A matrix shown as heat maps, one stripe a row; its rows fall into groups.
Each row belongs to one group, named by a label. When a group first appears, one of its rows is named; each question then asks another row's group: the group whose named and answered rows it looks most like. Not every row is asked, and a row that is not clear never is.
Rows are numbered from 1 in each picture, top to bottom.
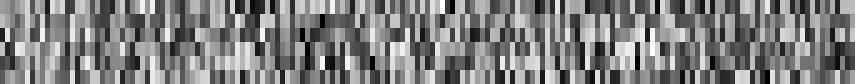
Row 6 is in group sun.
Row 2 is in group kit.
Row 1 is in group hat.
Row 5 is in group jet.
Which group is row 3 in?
kit
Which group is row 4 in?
jet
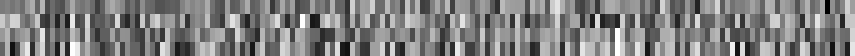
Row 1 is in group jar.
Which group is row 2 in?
sun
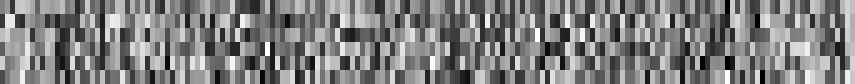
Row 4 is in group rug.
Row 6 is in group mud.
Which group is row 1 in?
hat
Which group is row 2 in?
rug
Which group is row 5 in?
sun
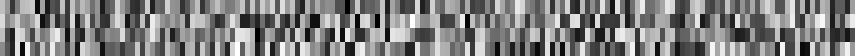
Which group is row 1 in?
kit
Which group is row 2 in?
sun
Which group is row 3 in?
jet
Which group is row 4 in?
hat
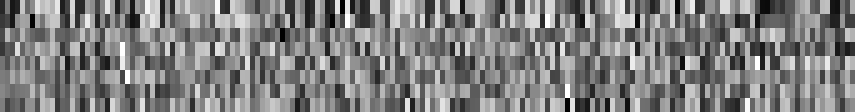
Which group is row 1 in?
jet
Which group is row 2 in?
jet
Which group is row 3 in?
rug
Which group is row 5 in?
mud
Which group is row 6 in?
rug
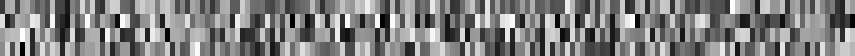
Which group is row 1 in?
rug
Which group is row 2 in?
jet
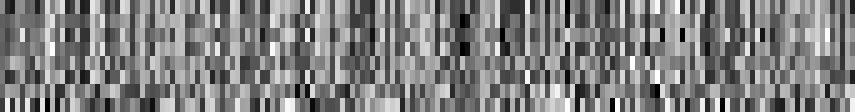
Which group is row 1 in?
mud
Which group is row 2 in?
mud
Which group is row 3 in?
mud
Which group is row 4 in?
mud
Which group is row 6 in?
mud
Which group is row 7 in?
jar
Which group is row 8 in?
kit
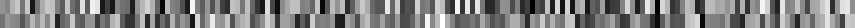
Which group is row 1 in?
hat
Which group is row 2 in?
jar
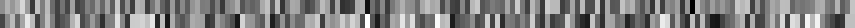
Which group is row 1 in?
sun
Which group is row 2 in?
rug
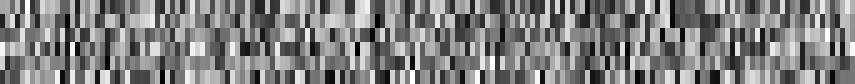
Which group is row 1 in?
hat
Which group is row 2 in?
rug
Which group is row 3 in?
mud
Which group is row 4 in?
sun
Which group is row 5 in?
jar
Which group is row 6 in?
jet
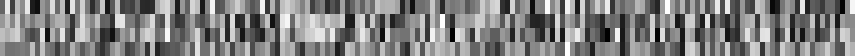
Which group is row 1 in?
kit
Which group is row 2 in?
hat
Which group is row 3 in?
hat
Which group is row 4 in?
jar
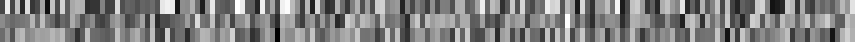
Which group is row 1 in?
kit
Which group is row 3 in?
hat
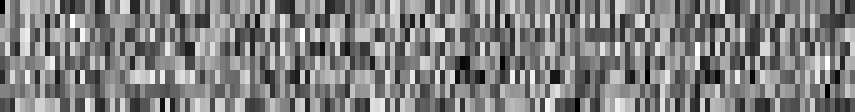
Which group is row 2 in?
kit
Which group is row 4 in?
kit
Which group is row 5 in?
mud
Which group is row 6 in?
rug
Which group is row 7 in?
jar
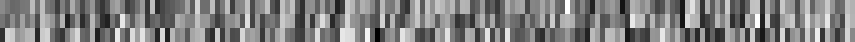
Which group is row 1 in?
jar
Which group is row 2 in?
mud
